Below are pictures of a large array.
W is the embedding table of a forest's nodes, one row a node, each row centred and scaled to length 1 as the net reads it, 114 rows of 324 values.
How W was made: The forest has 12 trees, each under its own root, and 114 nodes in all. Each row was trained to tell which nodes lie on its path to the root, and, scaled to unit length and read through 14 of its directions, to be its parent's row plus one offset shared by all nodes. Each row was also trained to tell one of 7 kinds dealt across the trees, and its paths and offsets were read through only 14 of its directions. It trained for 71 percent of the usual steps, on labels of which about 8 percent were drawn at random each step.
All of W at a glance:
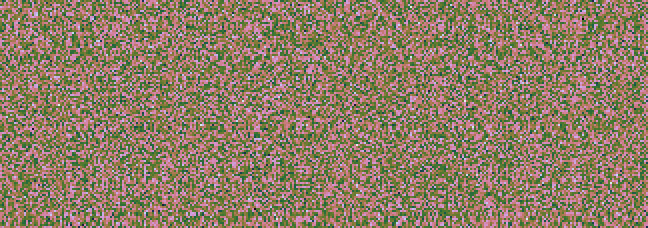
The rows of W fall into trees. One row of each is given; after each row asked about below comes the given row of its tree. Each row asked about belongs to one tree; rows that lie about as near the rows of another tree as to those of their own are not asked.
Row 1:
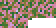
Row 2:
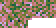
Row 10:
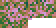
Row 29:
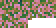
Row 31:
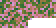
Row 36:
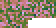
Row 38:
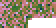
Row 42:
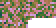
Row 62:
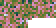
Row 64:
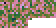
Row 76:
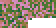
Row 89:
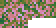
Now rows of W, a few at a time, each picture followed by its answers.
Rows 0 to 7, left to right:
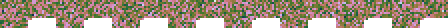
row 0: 62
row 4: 76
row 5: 29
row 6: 38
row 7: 38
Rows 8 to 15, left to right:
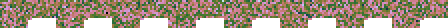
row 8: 62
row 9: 1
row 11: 64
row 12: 62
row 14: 64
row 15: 2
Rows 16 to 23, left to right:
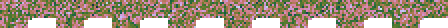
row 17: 64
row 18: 76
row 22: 1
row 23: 10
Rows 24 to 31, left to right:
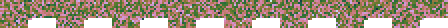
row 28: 29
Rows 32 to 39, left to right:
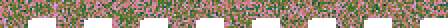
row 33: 2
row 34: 2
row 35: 31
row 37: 1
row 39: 38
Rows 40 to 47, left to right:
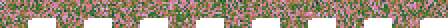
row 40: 10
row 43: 38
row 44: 29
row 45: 10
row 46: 64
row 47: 38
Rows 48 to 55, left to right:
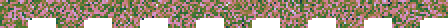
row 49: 10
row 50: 29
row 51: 2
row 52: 10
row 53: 29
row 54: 38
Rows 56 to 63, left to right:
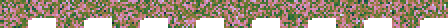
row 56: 62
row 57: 64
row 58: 10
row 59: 38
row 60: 36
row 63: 62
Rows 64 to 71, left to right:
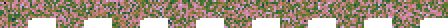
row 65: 2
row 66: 10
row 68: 1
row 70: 42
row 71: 89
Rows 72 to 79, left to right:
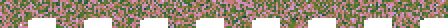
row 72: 2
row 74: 2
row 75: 29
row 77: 64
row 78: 42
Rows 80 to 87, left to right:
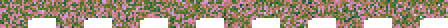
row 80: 29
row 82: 36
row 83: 76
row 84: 1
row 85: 62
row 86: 76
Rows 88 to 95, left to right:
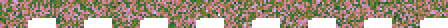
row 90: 10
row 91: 10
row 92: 2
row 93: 38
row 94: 1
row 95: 29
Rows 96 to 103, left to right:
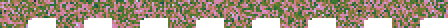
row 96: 38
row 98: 29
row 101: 62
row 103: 64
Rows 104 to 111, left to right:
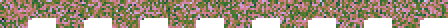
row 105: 2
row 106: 1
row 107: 1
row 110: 31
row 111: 62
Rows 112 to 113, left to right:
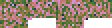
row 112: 62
